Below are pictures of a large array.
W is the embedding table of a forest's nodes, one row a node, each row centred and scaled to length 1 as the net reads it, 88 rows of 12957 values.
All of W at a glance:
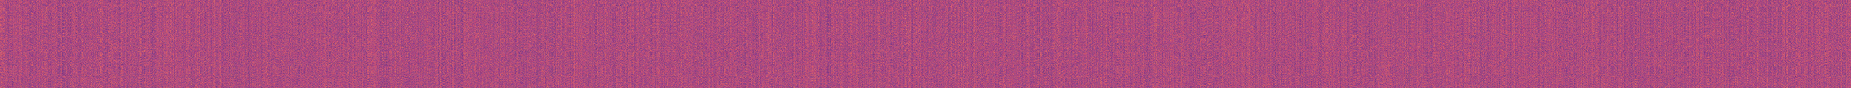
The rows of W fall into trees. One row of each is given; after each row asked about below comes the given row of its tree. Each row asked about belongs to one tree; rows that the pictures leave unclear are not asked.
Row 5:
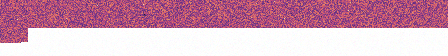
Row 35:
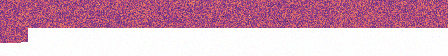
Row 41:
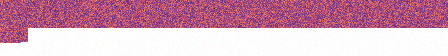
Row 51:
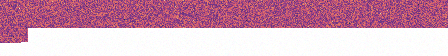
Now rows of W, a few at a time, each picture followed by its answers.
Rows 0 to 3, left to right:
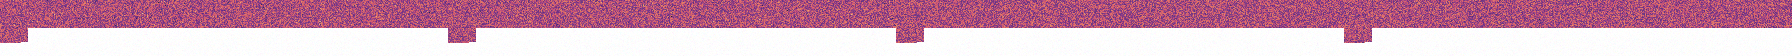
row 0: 41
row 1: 35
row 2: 41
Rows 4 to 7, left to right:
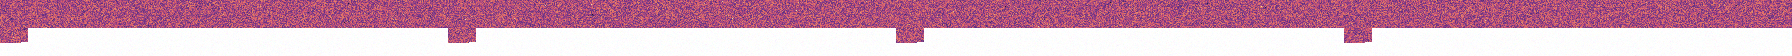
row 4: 5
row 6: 51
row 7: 41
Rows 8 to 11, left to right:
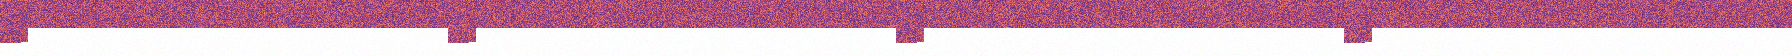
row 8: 41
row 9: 41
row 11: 41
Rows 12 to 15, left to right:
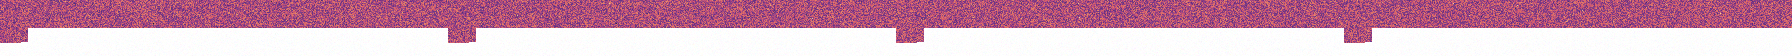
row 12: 35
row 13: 35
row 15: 35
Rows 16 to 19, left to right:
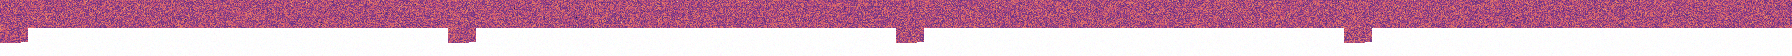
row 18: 35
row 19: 41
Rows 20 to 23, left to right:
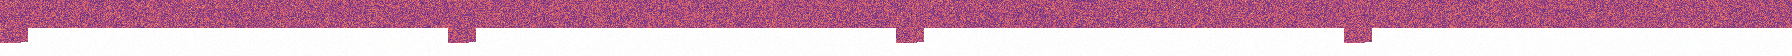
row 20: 41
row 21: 41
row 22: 5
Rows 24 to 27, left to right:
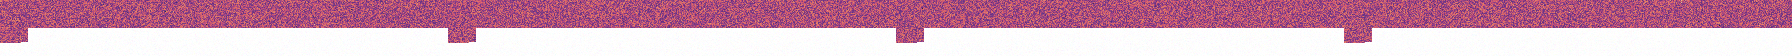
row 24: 41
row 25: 35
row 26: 5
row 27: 41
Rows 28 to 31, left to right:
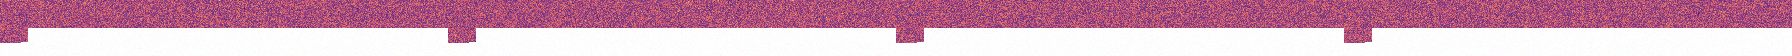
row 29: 5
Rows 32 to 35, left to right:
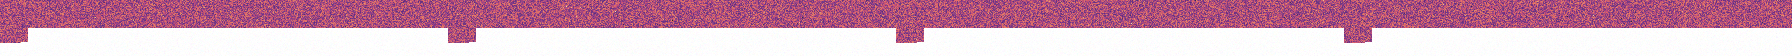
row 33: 5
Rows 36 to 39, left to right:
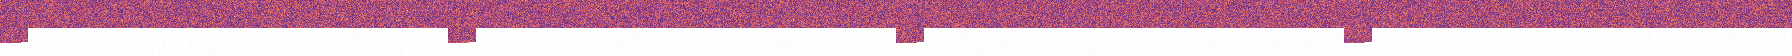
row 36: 5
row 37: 35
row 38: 41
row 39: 41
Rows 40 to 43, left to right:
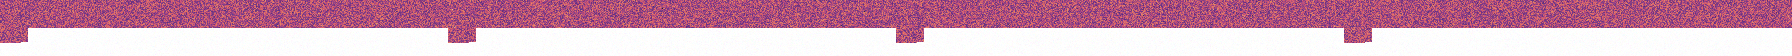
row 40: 41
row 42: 41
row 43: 5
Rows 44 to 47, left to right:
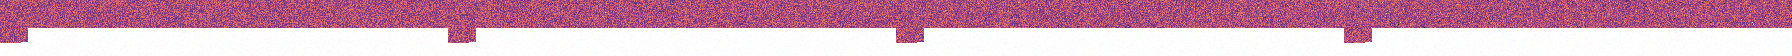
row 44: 35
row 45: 41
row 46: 5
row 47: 51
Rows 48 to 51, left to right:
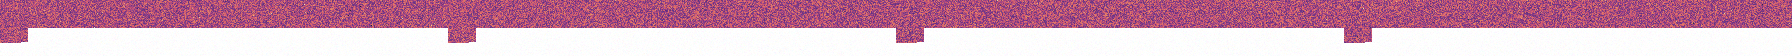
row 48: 5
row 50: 35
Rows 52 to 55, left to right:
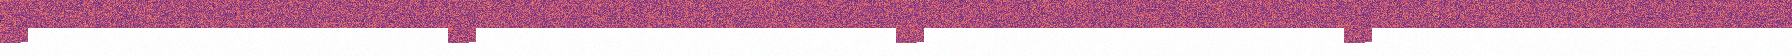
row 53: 41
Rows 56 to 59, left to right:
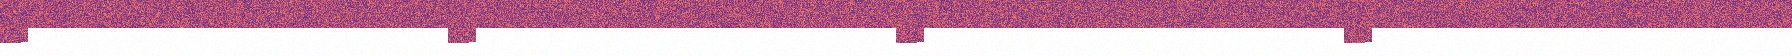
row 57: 35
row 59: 35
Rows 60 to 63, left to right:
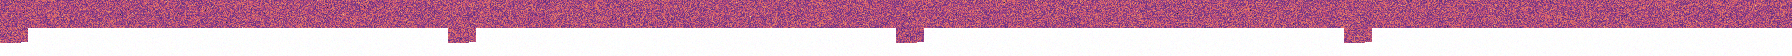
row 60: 5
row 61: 41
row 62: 35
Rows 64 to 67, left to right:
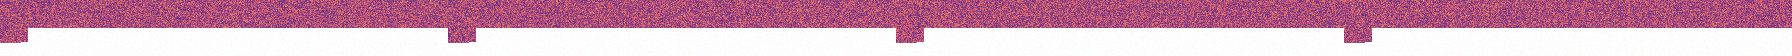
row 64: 35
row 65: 35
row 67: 41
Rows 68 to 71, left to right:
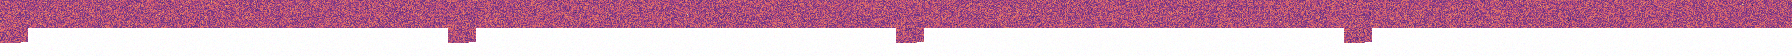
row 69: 41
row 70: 41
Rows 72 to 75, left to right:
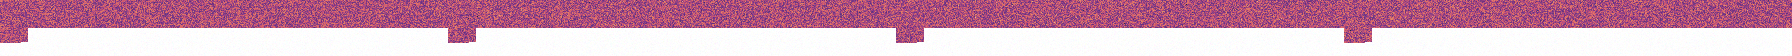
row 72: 41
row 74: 35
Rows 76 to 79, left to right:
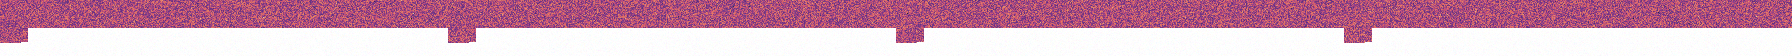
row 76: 5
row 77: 51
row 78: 41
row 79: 35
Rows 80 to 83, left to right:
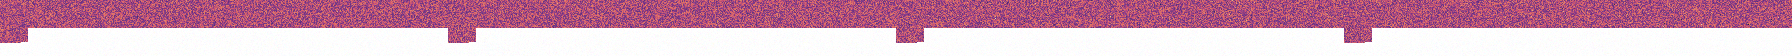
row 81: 35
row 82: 51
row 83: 35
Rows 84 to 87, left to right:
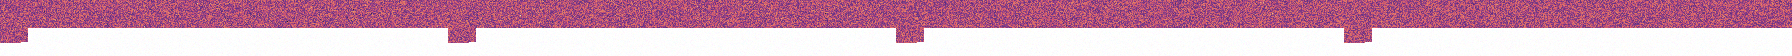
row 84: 35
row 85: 41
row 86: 35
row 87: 41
